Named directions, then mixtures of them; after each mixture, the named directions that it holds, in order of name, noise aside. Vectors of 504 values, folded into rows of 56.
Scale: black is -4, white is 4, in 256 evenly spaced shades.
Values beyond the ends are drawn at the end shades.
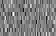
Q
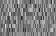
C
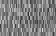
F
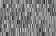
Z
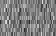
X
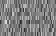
Q, X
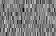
Q, Z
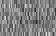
F, Q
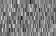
C, F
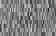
F, Z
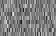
Q, X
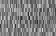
F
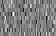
Q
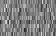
X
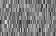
X, Z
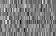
F, X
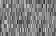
X, Z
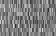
F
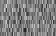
C, X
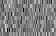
C, Q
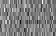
F, X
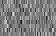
Q, X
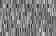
Z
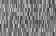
F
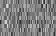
X, Z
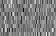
C, Q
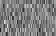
Q, Z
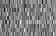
F, X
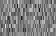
C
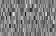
C, Q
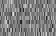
Q, X
